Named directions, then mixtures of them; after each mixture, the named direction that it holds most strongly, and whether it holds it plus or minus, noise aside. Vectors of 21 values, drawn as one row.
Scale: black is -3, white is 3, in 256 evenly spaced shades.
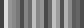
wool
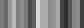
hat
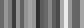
hat, minus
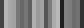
wool, plus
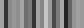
wool, minus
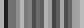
wool, minus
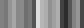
hat, plus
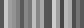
wool, plus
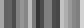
hat, minus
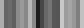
hat, minus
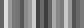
wool, plus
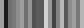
wool, minus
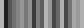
wool, minus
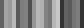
hat, plus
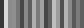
wool, plus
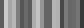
wool, plus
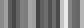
hat, minus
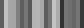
wool, plus
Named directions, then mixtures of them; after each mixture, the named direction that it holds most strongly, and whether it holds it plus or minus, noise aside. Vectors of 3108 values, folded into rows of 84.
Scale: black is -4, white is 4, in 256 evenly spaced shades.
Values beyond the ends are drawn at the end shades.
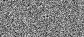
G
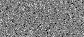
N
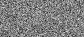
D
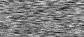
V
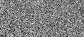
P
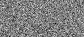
D, plus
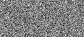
G, minus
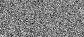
P, minus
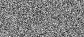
D, minus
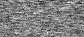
V, minus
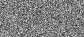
D, minus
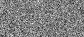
P, plus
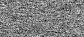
D, plus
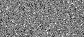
N, minus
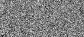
P, plus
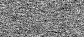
D, plus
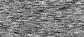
V, plus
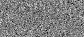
N, plus
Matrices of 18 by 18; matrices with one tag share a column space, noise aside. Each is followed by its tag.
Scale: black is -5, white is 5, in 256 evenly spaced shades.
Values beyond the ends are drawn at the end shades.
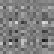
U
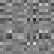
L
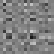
L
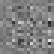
U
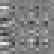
U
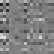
L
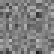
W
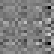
U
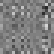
W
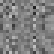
W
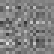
U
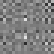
L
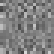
W
